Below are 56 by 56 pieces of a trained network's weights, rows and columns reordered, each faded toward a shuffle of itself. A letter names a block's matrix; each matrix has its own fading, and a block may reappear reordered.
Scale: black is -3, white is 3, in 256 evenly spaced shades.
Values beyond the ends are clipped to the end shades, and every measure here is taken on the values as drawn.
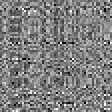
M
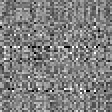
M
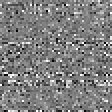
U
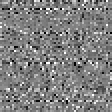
U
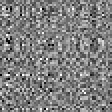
M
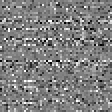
U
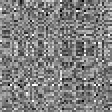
M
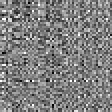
M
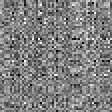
M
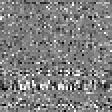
U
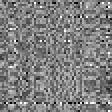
M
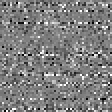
U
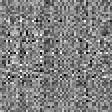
M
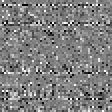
U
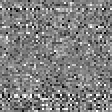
U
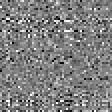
U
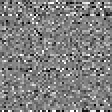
U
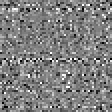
U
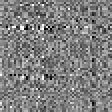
M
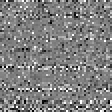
U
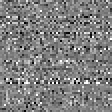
U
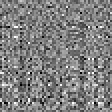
M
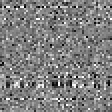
U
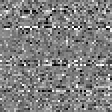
U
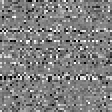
U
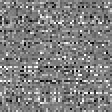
U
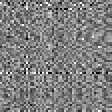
M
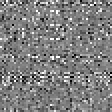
U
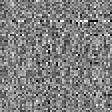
M
